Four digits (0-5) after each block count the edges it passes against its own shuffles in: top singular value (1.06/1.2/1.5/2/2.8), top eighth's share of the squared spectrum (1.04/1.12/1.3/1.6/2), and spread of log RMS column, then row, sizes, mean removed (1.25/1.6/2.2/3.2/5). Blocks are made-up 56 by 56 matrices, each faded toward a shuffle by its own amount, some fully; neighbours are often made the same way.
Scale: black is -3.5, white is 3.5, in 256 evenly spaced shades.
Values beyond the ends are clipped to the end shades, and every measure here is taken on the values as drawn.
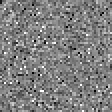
1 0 0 0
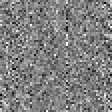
2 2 3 0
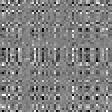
5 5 4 4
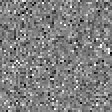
3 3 1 0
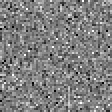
0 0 0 0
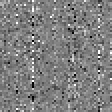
2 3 3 0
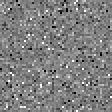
0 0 0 0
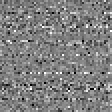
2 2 0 3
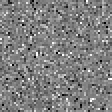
0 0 0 0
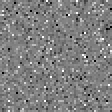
2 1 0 0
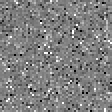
0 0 1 0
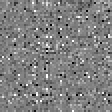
3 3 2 2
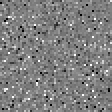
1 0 0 0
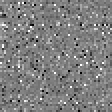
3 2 0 1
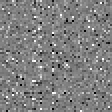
3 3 1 1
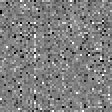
3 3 1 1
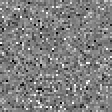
3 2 1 1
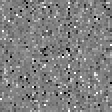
3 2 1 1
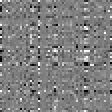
4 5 3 3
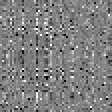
4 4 2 1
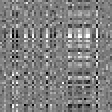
5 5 4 3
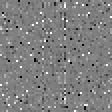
3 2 0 0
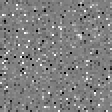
2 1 0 0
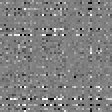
3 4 3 3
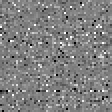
2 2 0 2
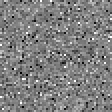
2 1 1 0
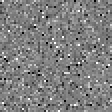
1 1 0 0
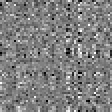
4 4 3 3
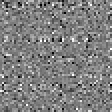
4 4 2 2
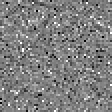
3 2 0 0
